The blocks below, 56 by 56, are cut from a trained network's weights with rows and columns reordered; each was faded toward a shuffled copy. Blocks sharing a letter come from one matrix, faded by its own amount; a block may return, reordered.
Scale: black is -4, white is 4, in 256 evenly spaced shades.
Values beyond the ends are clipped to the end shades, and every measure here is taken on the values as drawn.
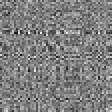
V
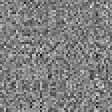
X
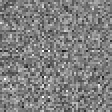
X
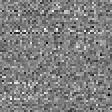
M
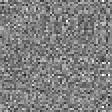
X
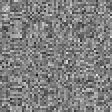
X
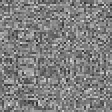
X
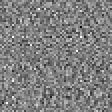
X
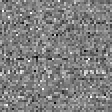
M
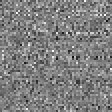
M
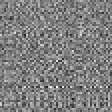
V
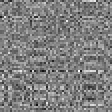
V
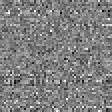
M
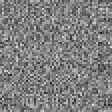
X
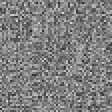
X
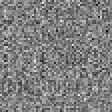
X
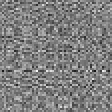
V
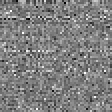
M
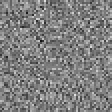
X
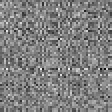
V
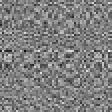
V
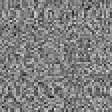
X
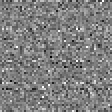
M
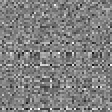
V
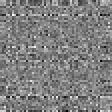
V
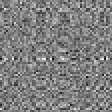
V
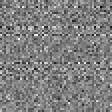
V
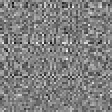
V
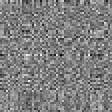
V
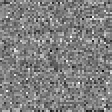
M
